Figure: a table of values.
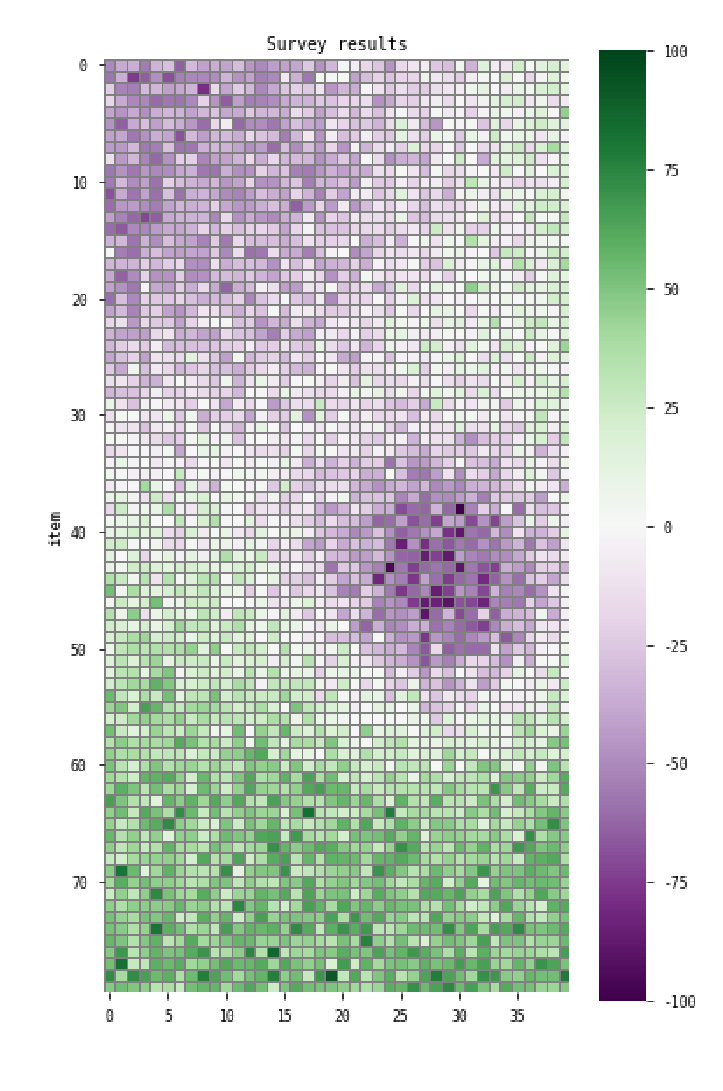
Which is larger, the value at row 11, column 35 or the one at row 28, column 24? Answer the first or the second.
the first
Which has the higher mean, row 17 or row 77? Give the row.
77
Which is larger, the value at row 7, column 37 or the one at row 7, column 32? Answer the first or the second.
the first
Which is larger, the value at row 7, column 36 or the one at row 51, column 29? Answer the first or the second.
the first
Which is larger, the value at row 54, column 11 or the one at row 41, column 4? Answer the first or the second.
the first
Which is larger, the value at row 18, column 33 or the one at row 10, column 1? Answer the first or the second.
the first
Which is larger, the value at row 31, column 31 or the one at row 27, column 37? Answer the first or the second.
the second
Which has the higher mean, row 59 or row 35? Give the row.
59
